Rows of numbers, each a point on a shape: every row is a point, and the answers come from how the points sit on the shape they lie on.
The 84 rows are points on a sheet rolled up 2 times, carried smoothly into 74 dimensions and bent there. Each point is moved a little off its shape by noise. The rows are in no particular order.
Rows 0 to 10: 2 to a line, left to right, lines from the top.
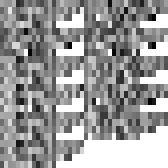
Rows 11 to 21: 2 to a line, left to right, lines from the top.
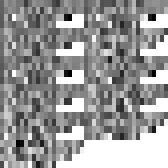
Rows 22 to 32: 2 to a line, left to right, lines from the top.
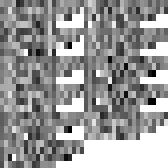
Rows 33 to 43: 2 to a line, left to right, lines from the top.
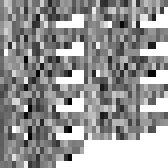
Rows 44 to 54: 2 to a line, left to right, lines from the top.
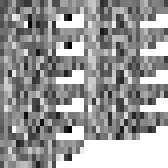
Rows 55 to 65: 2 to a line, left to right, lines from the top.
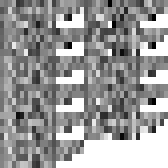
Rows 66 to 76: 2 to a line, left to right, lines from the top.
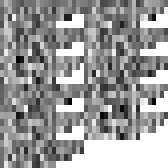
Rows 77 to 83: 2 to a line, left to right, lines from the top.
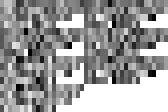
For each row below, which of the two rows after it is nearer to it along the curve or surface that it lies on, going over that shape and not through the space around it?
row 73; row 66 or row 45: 45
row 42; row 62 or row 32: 32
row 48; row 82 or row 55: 82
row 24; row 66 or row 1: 1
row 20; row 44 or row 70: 44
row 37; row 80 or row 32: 80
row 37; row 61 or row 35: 35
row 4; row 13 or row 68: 68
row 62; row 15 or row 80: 15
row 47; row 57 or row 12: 12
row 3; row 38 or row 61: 38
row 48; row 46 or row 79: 79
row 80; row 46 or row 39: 39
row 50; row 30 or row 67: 67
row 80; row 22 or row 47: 47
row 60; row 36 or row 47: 36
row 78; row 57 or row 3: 3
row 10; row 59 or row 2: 59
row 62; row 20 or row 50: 20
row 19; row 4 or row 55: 4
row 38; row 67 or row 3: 3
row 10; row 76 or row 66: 76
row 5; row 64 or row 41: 41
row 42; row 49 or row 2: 49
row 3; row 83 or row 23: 83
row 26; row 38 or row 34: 38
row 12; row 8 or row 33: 8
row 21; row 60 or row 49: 49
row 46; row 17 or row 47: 47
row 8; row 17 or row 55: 55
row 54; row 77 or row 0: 0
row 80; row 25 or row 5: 5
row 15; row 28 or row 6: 28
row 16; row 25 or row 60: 25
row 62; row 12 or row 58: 12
